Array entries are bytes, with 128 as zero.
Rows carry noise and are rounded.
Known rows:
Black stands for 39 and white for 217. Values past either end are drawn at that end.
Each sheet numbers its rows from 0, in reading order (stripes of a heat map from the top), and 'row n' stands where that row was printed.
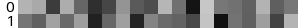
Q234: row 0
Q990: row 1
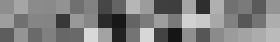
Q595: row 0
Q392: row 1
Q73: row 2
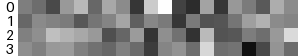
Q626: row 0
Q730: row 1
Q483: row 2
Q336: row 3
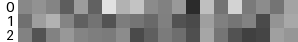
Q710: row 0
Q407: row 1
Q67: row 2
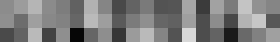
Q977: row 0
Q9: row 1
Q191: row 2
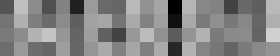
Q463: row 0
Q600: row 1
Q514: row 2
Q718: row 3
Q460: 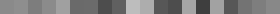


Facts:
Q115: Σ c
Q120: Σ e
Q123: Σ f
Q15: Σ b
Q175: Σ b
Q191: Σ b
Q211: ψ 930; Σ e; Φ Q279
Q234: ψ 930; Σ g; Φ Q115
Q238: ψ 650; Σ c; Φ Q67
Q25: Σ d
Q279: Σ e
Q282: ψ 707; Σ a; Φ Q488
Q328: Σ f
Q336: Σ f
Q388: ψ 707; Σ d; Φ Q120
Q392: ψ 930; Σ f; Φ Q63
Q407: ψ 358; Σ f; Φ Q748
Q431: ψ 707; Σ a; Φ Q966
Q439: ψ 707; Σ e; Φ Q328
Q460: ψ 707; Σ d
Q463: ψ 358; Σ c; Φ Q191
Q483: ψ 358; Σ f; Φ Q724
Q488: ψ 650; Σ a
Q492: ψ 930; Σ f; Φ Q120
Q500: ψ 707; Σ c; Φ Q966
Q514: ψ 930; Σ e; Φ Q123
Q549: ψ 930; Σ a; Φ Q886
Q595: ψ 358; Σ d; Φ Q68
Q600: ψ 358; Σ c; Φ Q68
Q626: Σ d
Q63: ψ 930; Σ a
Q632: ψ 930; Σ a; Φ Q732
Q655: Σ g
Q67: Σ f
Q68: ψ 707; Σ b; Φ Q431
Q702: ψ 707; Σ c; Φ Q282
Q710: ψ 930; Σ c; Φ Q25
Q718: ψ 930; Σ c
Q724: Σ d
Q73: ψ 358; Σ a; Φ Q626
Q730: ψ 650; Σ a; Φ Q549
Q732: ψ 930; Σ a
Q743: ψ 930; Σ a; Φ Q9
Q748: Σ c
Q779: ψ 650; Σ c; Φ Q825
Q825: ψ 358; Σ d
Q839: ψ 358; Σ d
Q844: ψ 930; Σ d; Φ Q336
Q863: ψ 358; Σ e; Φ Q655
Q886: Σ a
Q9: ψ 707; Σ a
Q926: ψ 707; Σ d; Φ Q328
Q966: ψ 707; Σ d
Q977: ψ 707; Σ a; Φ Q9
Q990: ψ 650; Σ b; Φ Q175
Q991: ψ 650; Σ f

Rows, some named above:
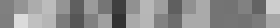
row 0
Q514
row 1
Q439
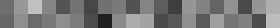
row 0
Q407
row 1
Q388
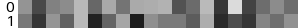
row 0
Q25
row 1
Q175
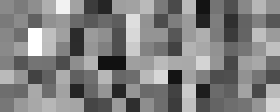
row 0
Q724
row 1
Q825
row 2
Q279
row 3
Q211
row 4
Q63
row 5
Q115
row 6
Q990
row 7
Q483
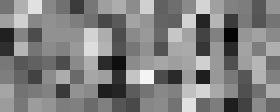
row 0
Q863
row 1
Q844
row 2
Q732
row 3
Q632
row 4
Q63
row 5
Q626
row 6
Q392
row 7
Q336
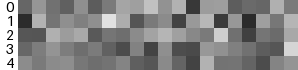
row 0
Q748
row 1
Q632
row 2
Q120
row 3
Q492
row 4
Q991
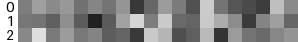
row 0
Q328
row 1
Q655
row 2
Q926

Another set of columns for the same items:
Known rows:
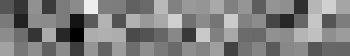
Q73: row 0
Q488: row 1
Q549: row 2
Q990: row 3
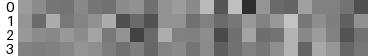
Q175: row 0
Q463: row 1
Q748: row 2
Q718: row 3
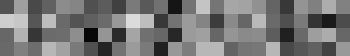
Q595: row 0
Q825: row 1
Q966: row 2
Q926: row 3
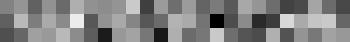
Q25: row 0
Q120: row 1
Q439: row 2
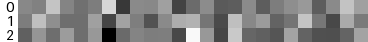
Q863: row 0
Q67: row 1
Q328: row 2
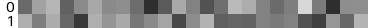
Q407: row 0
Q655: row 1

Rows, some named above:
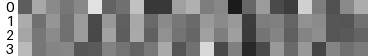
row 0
Q492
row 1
Q990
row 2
Q990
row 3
Q191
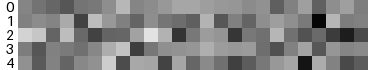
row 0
Q63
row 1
Q626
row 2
Q825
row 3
Q732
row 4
Q710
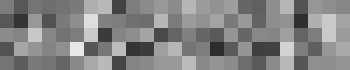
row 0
Q732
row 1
Q73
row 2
Q863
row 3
Q492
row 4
Q732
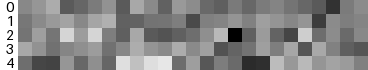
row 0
Q483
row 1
Q844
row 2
Q388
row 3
Q115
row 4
Q9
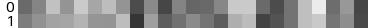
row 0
Q211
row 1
Q279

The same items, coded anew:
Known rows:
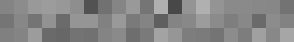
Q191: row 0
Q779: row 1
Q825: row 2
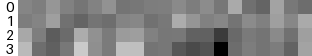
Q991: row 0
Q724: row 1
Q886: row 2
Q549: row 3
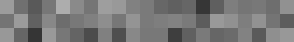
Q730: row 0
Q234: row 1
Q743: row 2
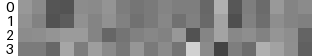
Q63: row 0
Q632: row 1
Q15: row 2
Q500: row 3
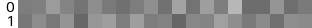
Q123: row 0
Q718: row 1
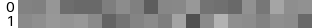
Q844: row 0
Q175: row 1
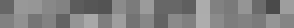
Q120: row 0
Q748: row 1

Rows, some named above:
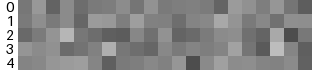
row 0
Q234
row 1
Q115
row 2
Q492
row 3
Q336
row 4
Q990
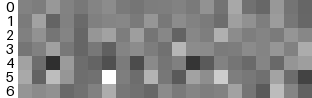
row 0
Q483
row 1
Q655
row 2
Q748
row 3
Q25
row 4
Q9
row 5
Q328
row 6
Q336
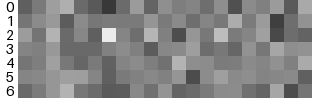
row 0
Q388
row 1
Q514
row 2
Q439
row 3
Q844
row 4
Q25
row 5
Q990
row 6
Q492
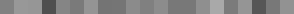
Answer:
Q279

